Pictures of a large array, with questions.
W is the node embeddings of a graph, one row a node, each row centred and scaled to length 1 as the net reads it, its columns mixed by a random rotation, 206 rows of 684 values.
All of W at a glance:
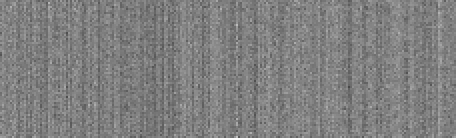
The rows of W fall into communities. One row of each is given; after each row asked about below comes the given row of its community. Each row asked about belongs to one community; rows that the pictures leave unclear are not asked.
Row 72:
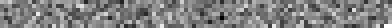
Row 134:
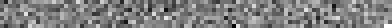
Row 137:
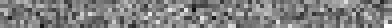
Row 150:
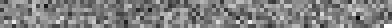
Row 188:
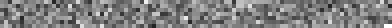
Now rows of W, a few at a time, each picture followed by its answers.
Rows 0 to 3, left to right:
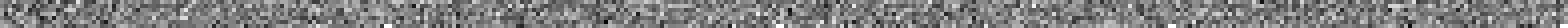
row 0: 188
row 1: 72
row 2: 188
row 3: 134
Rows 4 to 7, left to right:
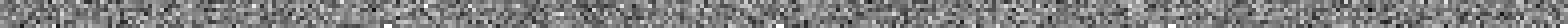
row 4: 134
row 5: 150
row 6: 134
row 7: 72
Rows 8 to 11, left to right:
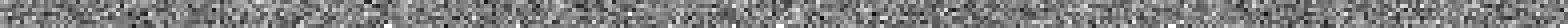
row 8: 72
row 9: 137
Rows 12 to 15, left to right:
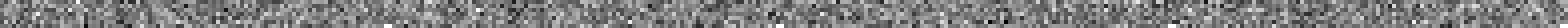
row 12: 150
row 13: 150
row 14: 137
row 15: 150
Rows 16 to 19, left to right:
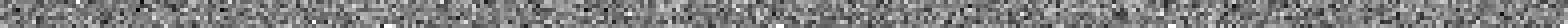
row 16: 188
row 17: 137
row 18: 137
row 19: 72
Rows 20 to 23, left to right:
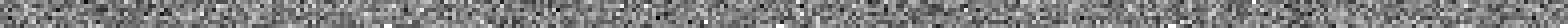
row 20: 134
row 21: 134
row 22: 188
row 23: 150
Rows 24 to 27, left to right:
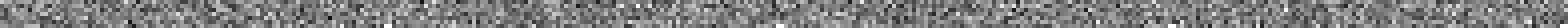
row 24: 72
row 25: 150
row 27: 150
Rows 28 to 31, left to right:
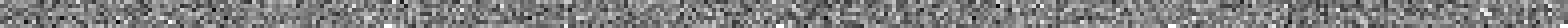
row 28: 137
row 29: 188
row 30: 188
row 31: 134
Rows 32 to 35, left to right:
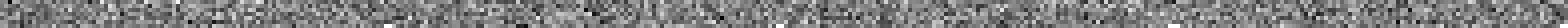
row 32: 188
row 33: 72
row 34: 137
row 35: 72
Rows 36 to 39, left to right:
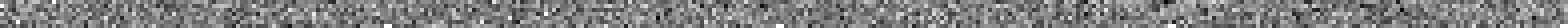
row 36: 134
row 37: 134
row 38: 137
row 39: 150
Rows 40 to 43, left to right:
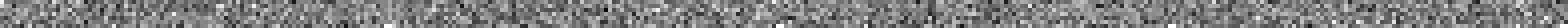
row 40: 134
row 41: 72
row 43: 137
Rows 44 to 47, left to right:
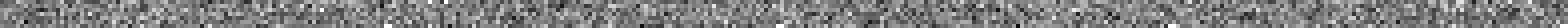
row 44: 137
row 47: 137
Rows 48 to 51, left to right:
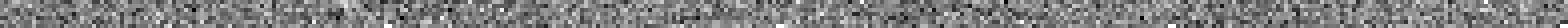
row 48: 137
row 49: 188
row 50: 150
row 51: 188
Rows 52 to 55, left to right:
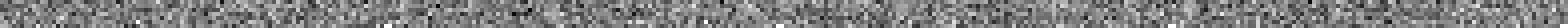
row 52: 72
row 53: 150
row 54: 137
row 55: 150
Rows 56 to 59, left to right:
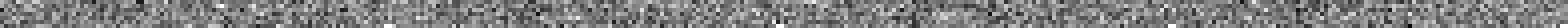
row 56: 134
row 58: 72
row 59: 134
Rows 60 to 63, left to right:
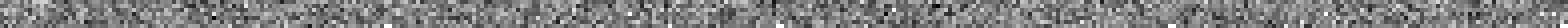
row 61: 137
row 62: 188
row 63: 137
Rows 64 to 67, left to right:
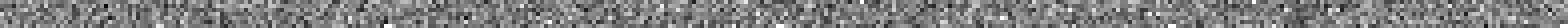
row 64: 72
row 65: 137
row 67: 134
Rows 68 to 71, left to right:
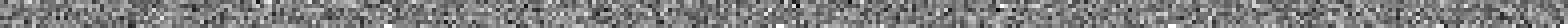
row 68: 137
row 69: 72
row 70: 134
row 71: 72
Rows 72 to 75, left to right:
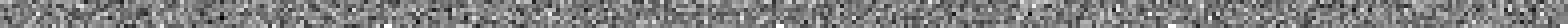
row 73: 137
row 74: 188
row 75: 188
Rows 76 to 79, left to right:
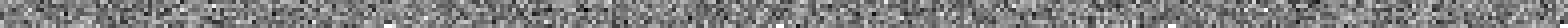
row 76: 134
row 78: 150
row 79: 188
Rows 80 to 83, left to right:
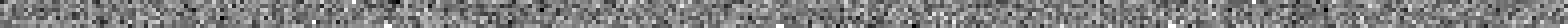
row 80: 137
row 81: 150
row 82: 137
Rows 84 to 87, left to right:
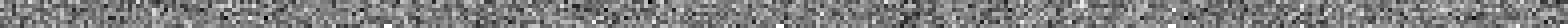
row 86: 150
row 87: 137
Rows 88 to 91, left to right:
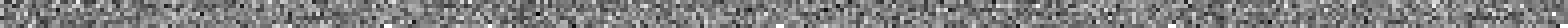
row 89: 134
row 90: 134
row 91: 188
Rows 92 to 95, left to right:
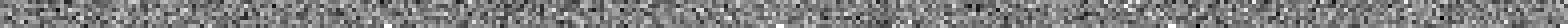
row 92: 137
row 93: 134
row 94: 137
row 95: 188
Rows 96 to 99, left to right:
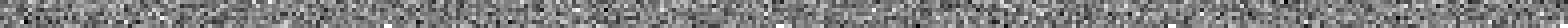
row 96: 137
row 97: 137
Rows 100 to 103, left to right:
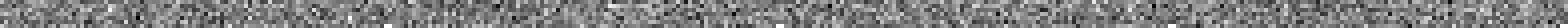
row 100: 72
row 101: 134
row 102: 188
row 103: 134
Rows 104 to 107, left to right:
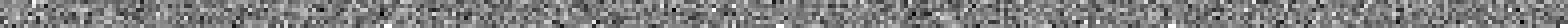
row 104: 150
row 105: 137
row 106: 72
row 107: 188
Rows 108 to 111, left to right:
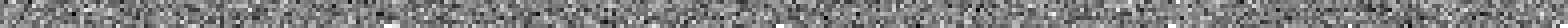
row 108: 150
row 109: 72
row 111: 72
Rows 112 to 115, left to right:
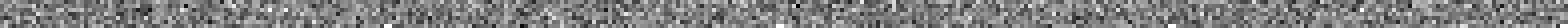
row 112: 150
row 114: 188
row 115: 188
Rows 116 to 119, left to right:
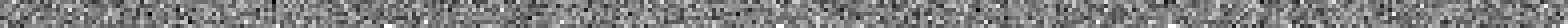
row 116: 188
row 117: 188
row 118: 137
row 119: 72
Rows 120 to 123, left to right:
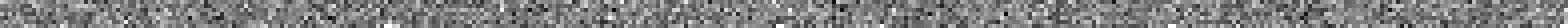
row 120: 72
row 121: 188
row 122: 134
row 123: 72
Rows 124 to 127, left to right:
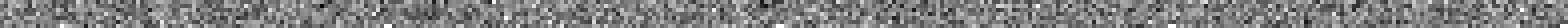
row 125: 137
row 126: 134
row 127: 188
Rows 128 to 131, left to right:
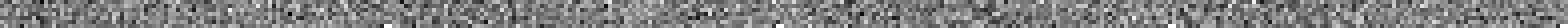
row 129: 188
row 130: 72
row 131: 188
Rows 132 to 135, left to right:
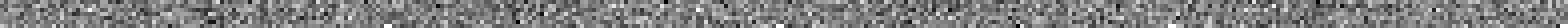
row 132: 72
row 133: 134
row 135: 188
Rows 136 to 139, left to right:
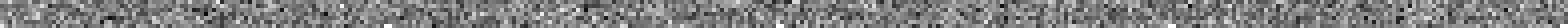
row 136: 72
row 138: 137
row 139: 188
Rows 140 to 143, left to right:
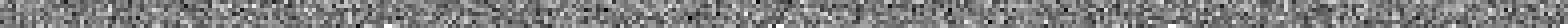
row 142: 134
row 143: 188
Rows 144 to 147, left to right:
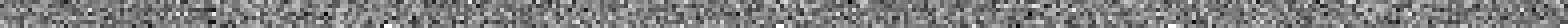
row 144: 72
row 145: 188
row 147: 188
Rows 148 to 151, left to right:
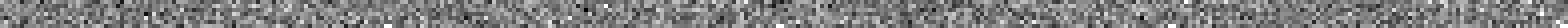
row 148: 134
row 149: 137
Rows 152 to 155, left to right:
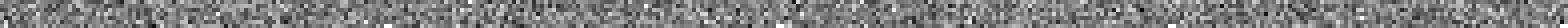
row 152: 72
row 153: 134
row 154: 188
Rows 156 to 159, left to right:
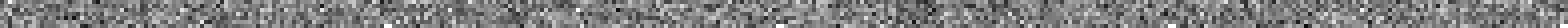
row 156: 137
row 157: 150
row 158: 150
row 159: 137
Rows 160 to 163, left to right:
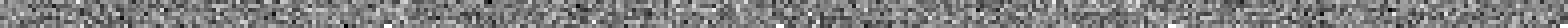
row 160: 134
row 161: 137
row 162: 137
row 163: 72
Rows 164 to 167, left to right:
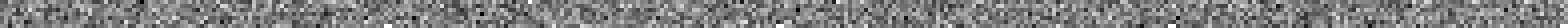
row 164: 137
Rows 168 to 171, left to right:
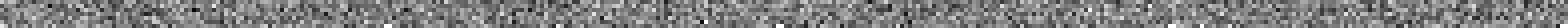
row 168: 72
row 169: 134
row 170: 134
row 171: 72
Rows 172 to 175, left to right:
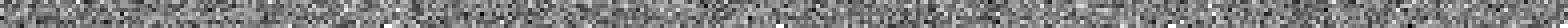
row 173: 150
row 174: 150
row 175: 150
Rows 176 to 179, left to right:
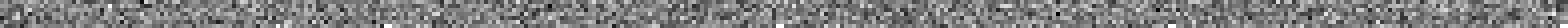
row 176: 188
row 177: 72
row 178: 134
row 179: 137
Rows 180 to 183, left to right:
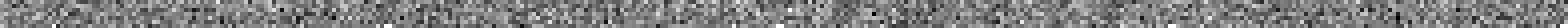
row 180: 72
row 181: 137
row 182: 150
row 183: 72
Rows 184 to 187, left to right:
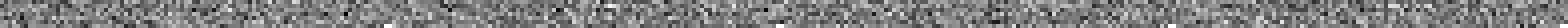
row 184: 72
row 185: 134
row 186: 72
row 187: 134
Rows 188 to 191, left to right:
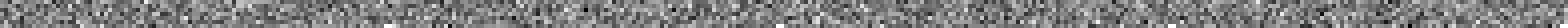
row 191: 72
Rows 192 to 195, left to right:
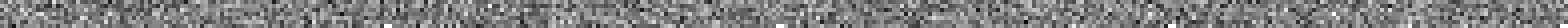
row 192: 134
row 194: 72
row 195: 188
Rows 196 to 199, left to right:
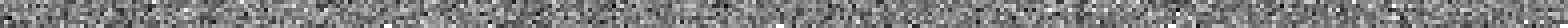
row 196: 150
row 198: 137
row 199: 134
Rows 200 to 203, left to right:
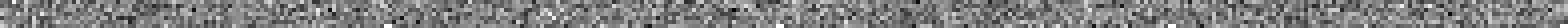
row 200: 188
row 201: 137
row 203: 134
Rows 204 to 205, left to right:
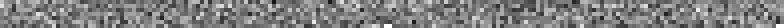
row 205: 134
